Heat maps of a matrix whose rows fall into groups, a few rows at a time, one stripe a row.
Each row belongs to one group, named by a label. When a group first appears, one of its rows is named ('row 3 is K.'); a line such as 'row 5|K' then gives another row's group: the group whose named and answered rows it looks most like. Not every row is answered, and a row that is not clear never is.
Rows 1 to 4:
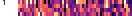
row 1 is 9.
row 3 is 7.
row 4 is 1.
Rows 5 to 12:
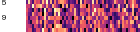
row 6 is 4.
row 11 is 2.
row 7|2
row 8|2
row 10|2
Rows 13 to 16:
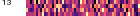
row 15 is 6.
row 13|6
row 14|2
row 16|9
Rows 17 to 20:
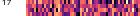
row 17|4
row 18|2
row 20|2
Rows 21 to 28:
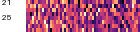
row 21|1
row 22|4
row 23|9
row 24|6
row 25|4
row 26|7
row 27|1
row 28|4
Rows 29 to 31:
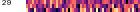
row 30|2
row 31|6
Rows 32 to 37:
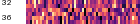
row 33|9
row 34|7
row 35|1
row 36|4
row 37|4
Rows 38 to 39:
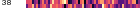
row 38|1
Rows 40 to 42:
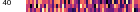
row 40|4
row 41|6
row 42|1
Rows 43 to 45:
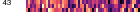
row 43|1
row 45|7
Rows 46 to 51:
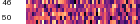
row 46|1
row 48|9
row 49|1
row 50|4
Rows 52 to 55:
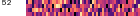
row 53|2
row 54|4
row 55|6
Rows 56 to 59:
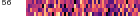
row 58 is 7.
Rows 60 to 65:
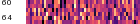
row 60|2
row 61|2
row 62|9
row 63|6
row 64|4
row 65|2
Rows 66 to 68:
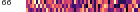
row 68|6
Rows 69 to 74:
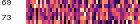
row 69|7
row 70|4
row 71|6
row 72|6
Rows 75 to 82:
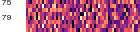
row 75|2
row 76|9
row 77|1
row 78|9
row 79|6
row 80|7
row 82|2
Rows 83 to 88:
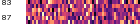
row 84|6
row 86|9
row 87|1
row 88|7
